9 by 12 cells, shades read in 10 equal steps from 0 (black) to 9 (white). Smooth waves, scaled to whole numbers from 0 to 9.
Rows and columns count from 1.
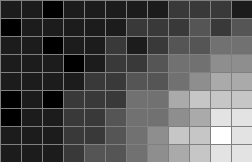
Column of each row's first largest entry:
9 10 11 11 11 10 11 11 11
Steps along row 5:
same same same up same up same up up up same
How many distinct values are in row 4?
6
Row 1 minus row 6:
1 0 0 -1 -1 -1 -3 -3 -4 -5 -5 -6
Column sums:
6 9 6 12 15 19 25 29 39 44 51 50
